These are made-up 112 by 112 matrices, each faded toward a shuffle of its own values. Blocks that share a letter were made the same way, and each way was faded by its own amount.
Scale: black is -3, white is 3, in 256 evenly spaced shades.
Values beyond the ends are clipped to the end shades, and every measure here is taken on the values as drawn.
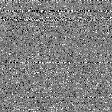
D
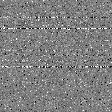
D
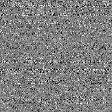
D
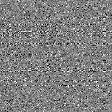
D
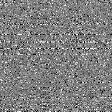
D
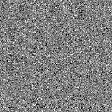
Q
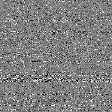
D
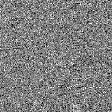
Q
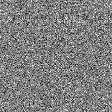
Q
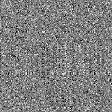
Q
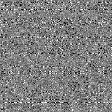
D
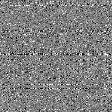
D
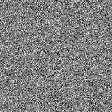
Q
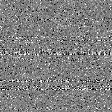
D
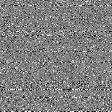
D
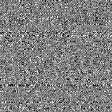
D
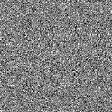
Q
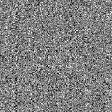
Q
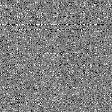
D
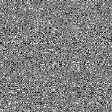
D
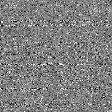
D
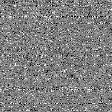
D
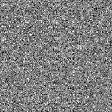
Q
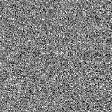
Q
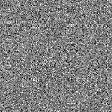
Q
